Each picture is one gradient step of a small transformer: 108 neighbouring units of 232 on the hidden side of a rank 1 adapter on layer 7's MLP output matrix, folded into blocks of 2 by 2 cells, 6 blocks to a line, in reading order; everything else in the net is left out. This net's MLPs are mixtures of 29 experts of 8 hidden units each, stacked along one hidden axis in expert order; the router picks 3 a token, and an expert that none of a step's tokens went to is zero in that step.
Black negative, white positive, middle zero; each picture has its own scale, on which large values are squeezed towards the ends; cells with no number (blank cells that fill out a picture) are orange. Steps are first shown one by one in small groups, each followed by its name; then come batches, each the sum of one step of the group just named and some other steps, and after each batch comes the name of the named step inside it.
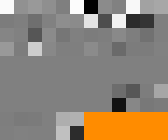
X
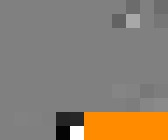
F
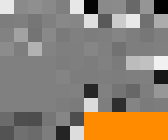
X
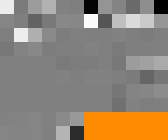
X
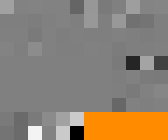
X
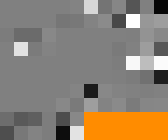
F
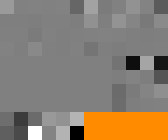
X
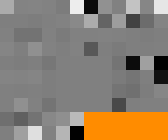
X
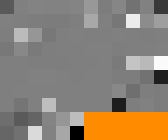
X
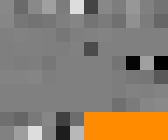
F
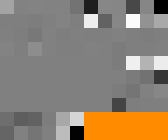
X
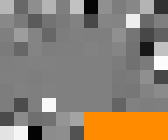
X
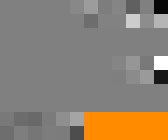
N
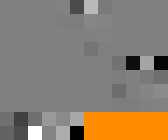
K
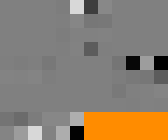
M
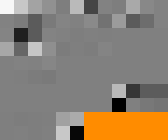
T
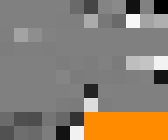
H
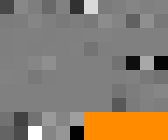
K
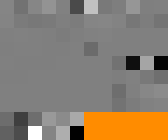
K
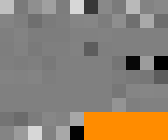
M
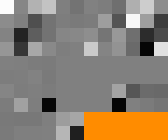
T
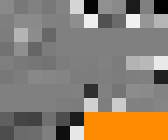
H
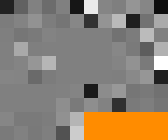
N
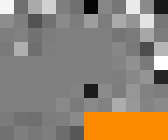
N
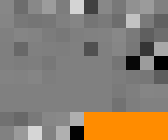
M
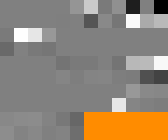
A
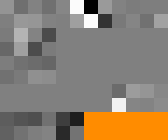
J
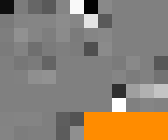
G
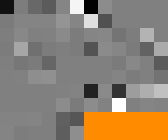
G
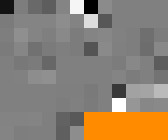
G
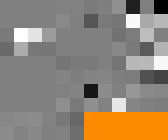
A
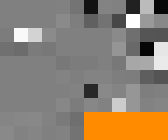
A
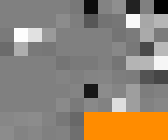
A
